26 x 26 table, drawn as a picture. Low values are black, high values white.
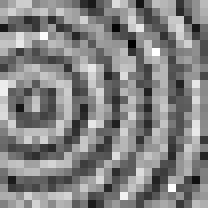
Average level on the scale: 50%. Rings: centred on the middle left. Slope: none. Ninth with the highest average: middle left. Odd rows or columns: none.
